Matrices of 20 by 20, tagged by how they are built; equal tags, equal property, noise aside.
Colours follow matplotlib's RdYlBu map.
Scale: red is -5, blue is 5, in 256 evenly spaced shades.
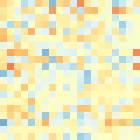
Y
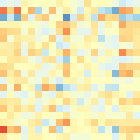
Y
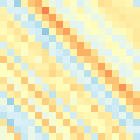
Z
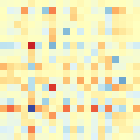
Y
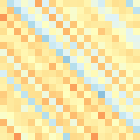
Z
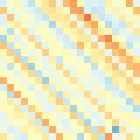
Z
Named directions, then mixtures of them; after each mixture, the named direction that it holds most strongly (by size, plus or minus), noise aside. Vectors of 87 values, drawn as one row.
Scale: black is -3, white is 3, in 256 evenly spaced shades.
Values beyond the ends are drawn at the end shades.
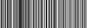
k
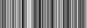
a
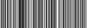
k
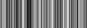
a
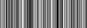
a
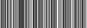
k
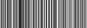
k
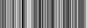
a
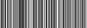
k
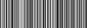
k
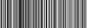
k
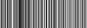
k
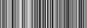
k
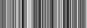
a
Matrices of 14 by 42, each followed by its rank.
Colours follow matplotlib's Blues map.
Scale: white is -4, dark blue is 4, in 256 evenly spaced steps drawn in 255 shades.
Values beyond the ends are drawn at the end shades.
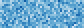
full rank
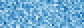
full rank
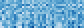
three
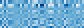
two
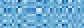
two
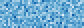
full rank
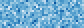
full rank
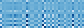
one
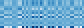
one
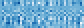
three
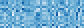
three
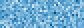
full rank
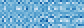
three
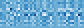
three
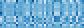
two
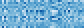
three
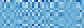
two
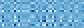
two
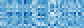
three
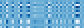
one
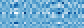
two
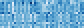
three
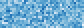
full rank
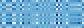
one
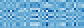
two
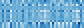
two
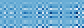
one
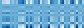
one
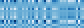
one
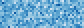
full rank
